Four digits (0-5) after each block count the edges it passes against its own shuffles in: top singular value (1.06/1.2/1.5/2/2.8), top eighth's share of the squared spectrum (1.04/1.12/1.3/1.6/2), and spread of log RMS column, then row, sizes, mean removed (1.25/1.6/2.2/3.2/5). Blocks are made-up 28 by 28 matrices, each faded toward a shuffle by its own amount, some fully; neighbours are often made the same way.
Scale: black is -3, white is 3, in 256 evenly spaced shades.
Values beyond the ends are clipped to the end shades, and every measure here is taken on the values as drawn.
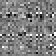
3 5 2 3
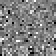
2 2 0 1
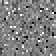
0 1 0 0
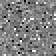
0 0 0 0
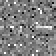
2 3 0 1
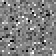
0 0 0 0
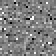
2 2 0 1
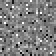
0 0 0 0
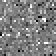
1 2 0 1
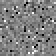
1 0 0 0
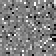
0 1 0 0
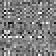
3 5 2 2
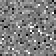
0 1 0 0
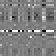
4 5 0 3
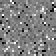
0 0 0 0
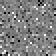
0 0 0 0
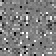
3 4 1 1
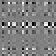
4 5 3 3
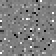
0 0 0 0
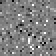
2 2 0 0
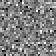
0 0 0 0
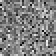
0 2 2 0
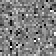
1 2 2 0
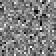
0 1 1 0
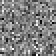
1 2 2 0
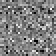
1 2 0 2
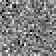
0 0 0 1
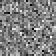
1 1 0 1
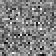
0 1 0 2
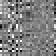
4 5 3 2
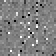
2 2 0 0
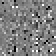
3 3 2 0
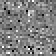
3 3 0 1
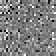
3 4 2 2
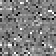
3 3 0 1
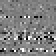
2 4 0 3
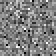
0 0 1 0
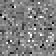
0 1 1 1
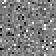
0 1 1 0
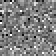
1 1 0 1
